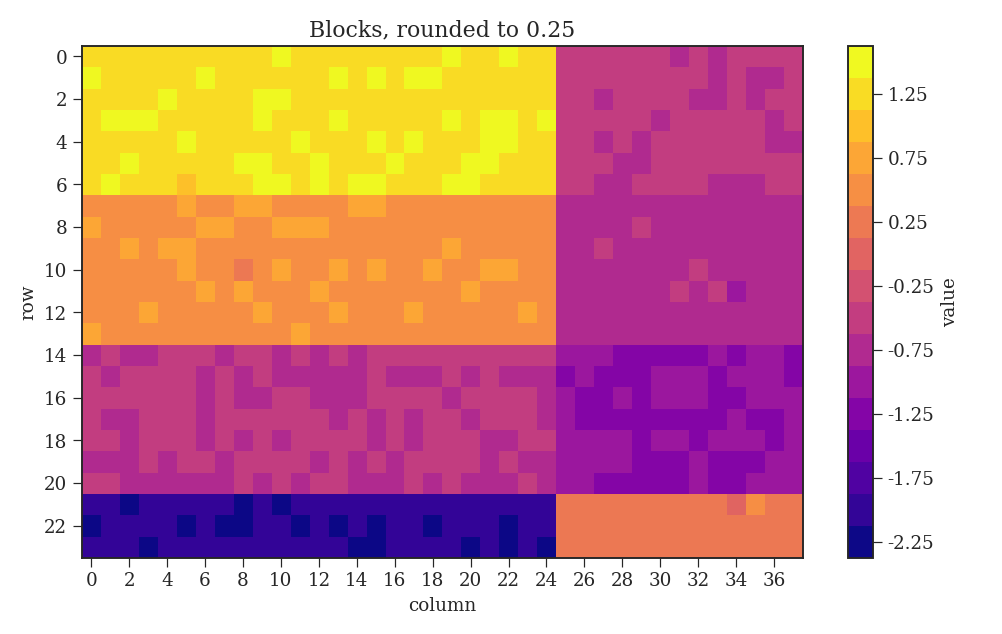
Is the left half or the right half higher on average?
left
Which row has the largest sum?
3
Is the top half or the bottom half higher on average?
top
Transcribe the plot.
Title: Blocks, rounded to 0.25
x-axis: column, ticks 0 2 4 6 8 10 12 14 16 18 20 22 24 26 28 30 32 34 36
y-axis: row, ticks 0 2 4 6 8 10 12 14 16 18 20 22 (0 at the top)
Colour bar: value, ticks -2.25 -1.75 -1.25 -0.75 -0.25 0.25 0.75 1.25
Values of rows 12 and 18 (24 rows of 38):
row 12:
0.5 0.5 0.5 0.75 0.5 0.5 0.5 0.5 0.5 0.75 0.5 0.5 0.5 0.75 0.5 0.5 0.5 0.75 0.5 0.5 0.5 0.5 0.5 0.75 0.5 -0.75 -0.75 -0.75 -0.75 -0.75 -0.75 -0.75 -0.75 -0.75 -0.75 -0.75 -0.75 -0.75
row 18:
-0.5 -0.5 -0.75 -0.5 -0.5 -0.5 -0.75 -0.5 -0.75 -0.5 -0.75 -0.5 -0.5 -0.5 -0.5 -0.75 -0.5 -0.75 -0.5 -0.5 -0.5 -0.75 -0.75 -0.5 -0.5 -1 -1 -1 -1 -1.25 -1 -1 -1.25 -1 -1 -1 -1.25 -1
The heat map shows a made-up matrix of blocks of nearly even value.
